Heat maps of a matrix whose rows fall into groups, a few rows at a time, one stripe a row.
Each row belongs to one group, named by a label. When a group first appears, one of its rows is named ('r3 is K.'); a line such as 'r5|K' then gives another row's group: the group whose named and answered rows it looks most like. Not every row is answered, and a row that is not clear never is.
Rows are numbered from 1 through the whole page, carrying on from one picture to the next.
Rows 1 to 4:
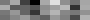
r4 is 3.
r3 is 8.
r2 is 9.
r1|8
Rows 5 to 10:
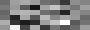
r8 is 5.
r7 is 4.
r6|8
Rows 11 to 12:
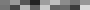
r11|8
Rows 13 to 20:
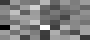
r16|4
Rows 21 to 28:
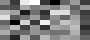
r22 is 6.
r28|5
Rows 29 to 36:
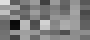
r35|4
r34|5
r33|5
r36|5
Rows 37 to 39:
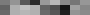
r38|4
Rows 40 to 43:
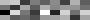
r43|9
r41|5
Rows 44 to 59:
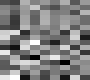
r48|5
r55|8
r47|5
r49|6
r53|6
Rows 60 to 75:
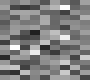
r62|4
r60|3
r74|6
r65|4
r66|8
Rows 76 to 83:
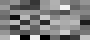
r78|4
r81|5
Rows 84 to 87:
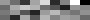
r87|5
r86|8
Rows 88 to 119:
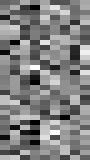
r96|5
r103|8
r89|8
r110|3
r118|6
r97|3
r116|8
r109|3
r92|9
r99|9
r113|5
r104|8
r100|3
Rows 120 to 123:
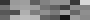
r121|4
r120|3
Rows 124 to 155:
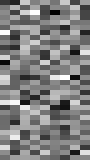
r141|6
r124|6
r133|6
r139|9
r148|5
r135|3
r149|4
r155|4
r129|4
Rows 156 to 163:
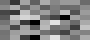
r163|8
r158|6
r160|8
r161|9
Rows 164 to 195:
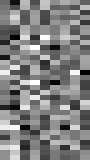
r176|3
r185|6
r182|5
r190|8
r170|6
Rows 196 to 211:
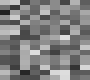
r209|9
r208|6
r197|5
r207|6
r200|6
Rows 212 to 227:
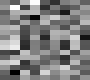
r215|8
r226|5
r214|4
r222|6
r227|6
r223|4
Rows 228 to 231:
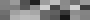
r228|8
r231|4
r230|4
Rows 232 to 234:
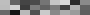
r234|5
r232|9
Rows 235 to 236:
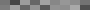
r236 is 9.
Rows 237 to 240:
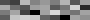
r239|8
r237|6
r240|4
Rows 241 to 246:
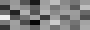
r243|5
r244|3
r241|8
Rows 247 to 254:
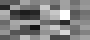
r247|6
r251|4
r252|8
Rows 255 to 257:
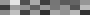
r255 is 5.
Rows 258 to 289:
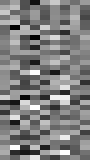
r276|4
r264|4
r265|8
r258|8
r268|4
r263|5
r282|5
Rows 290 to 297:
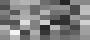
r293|4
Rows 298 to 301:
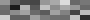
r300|3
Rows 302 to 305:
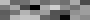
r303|8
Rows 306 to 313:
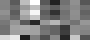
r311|4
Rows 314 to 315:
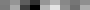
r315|8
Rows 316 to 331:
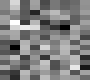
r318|8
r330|6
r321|4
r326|6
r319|9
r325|5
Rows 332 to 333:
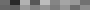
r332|5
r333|6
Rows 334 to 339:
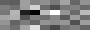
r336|8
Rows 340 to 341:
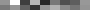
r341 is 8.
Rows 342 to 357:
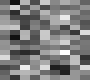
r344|5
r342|5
